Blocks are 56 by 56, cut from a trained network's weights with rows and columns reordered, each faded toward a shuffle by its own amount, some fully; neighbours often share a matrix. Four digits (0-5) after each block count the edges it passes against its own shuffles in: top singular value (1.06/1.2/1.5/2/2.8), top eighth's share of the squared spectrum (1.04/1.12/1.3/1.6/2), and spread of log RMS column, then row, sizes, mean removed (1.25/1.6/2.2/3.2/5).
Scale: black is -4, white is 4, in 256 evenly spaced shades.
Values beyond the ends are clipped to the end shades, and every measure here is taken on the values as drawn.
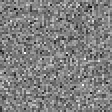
0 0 0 0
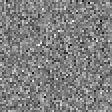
0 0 0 0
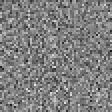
3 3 2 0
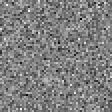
0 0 0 0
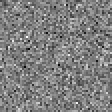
1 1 0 0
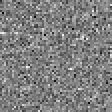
0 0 0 0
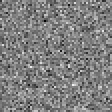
0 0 0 0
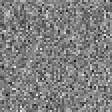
2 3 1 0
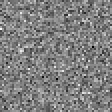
2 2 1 0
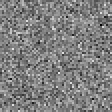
2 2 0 0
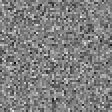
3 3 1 0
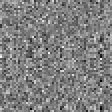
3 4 2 2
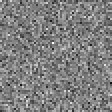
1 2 1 0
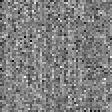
2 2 0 1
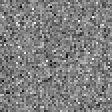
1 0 0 0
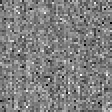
2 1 0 1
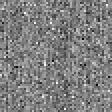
2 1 0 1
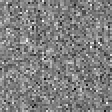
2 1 0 0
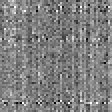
4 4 1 3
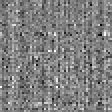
3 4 0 3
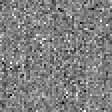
1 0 0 0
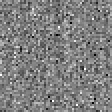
2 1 0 0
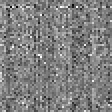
3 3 0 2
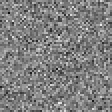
1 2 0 0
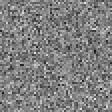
1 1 0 0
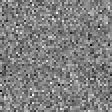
0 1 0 0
